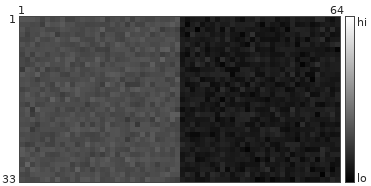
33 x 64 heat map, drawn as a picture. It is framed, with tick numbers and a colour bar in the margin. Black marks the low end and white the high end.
The table splits into one row of 2 panels. Panel 1,1: low, fine-grained, faint in contrast. Panel 1,2: very low, fine-grained, faint in contrast.
